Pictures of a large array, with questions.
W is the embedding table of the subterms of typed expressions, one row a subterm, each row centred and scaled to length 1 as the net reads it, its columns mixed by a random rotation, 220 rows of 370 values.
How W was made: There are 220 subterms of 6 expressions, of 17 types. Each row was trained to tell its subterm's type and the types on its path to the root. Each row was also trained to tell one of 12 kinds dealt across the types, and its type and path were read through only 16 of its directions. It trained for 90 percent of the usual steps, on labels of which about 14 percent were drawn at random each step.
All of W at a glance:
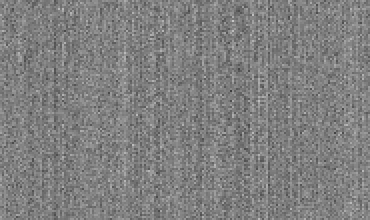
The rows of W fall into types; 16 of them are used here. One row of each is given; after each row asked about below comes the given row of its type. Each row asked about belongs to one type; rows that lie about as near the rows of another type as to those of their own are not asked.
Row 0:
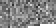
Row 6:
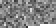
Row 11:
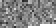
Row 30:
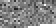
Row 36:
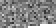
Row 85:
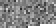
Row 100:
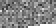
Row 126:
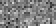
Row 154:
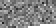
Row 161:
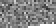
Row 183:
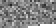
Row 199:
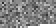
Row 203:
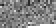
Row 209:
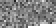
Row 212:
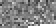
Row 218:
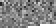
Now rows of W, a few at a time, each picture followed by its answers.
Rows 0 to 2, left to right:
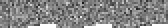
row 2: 100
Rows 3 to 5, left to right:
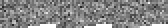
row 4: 0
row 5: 11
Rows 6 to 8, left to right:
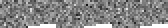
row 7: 154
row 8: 11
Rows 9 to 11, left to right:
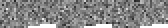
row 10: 36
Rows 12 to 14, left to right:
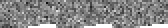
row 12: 203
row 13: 6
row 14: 126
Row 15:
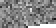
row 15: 6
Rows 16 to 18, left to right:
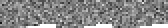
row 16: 199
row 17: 161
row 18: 126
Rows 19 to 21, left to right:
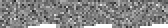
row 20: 11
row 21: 209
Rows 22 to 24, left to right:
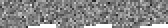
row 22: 209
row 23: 183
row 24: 11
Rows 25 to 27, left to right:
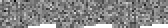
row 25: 30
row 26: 203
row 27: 209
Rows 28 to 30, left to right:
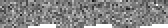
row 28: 11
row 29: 183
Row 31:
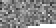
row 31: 218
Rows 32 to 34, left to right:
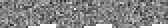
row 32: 126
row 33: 0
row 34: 0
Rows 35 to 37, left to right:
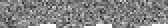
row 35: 154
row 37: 30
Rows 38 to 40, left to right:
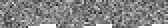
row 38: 212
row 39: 36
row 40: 203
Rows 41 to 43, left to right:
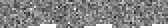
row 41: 126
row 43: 0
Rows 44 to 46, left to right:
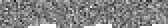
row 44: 30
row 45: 126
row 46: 161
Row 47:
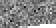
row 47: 0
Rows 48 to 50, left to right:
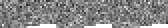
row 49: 85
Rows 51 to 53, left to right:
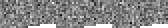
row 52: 100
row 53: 0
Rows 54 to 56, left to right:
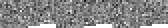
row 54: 6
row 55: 0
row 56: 85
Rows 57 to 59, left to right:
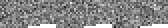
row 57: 183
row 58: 161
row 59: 100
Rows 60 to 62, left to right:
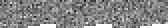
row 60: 36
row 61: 0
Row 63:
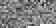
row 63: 154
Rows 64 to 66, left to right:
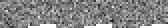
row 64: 154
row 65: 183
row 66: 203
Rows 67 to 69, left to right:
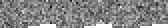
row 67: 218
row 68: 209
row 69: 36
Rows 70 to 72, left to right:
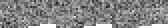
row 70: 6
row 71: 218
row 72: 203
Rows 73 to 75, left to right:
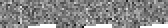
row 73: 100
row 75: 209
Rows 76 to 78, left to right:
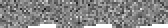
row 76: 85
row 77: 209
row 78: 126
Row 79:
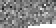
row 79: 209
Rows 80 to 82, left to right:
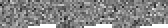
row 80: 85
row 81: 161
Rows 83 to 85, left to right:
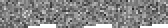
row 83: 218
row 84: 30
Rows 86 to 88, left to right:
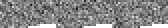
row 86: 212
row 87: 154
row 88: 209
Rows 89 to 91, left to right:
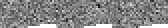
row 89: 36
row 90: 183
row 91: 154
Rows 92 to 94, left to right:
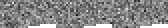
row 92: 212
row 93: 154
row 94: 11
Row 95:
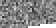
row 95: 0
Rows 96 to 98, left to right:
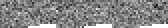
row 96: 203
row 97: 0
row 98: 183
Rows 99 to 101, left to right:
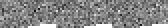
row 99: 209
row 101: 199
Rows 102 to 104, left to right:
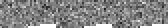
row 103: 209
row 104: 126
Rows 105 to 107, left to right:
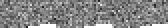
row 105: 0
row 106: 11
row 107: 183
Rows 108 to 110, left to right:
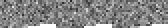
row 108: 36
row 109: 30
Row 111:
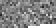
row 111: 183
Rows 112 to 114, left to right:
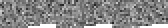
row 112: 6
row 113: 199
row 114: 199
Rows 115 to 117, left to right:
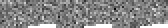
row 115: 30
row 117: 209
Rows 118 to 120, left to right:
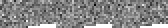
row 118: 212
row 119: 209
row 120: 0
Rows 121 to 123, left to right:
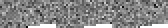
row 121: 212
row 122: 154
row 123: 212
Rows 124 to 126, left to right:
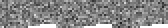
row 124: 212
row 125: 183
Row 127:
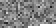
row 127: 218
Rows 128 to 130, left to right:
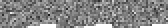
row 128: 30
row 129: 11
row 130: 6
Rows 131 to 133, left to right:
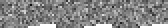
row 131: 218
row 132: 6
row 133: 6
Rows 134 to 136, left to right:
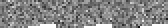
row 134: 154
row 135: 154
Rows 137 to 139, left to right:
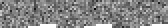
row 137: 6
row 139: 203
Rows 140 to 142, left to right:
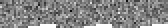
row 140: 100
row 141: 218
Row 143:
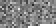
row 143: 11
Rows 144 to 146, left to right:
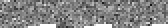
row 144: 30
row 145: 203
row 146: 11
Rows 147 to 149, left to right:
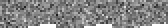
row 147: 85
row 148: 183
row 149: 126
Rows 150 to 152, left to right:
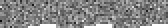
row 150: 203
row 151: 183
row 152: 100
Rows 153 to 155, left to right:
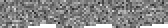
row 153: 36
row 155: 126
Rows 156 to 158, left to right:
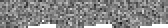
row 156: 11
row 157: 11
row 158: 6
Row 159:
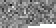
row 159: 36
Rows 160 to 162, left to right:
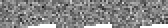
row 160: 11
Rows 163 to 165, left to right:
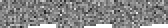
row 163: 36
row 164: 85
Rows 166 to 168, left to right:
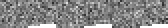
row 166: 154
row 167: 100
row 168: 218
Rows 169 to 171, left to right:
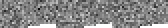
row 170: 212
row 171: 212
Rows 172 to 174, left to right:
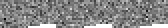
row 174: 36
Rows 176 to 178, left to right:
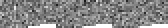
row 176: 0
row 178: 30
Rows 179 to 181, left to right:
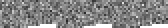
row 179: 126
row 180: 183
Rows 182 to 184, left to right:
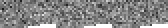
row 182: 209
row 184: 6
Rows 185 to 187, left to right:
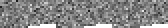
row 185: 161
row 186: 199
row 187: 183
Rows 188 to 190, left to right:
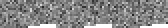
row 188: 30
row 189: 212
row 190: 11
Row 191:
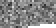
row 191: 126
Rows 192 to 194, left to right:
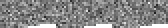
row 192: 203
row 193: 6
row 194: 85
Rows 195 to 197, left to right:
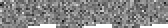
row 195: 6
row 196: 154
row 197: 154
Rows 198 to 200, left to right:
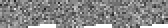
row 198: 85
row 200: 183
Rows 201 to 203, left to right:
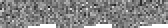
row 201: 6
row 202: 126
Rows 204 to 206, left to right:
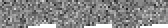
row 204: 209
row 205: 209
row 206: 212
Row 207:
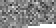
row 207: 36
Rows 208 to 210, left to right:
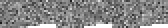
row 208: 199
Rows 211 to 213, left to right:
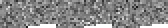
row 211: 6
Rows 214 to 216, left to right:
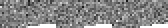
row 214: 203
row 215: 11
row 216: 126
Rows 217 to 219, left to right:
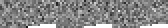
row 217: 212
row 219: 154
